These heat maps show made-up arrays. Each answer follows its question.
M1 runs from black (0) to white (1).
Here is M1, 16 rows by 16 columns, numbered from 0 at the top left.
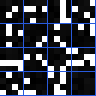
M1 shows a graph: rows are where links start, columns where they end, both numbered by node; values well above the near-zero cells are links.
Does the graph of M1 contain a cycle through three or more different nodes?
yes
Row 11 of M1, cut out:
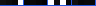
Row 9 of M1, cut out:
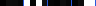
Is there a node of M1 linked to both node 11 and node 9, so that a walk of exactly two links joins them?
no
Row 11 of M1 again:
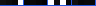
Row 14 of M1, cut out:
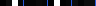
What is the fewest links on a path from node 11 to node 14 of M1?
3
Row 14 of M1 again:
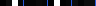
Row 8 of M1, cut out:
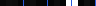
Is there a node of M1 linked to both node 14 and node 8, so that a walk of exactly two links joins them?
no
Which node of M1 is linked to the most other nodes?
node 10
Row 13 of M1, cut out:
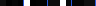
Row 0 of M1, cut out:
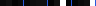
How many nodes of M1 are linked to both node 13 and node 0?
1
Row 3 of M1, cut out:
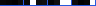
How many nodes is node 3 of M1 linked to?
4
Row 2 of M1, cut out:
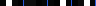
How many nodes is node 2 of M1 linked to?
3
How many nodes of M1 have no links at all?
0
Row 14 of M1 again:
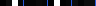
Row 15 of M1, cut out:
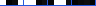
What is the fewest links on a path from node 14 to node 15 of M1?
2
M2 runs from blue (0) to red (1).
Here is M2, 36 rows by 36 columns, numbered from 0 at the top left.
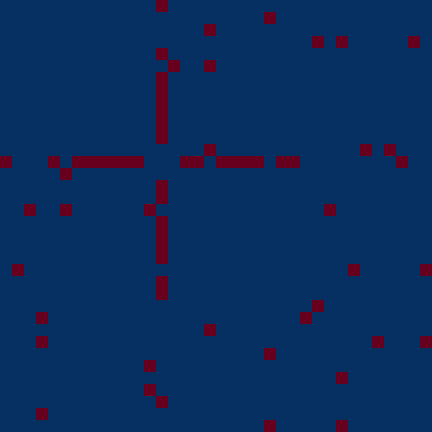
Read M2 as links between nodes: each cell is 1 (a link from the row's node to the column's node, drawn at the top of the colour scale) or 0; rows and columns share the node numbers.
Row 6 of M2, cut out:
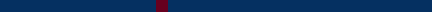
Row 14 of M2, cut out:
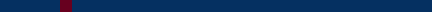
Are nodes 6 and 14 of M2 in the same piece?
no
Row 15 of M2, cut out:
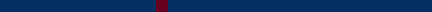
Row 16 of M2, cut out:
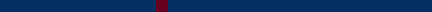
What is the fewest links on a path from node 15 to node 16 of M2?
2
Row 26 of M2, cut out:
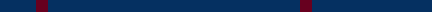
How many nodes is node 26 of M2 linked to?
2
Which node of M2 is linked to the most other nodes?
node 13
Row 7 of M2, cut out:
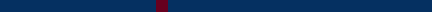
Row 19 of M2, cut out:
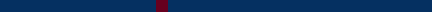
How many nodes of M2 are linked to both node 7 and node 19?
1
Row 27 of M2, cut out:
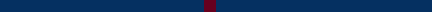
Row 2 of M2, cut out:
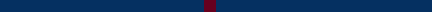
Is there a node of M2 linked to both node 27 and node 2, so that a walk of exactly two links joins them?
yes
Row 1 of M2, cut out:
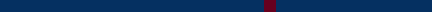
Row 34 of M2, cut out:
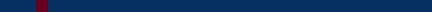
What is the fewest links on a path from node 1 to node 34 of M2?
5
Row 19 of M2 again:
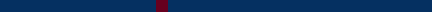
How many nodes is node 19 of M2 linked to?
1
